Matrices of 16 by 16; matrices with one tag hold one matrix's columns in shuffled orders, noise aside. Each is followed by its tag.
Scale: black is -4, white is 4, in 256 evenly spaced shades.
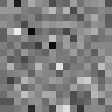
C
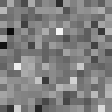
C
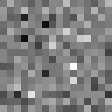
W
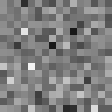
C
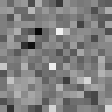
C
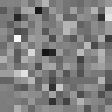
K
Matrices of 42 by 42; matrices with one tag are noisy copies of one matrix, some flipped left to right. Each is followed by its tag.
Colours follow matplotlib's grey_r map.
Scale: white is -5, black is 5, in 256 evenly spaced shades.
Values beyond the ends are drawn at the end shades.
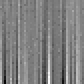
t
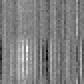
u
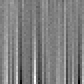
t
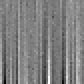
t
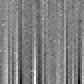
t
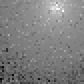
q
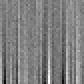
t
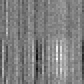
u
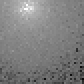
q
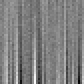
t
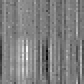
u
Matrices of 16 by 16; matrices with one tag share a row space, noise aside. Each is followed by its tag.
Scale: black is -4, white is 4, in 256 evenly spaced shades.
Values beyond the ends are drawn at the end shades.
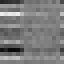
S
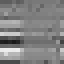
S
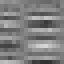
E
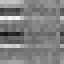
S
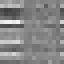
S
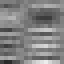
E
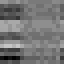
S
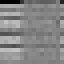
S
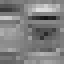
E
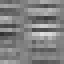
E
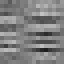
E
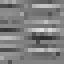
E
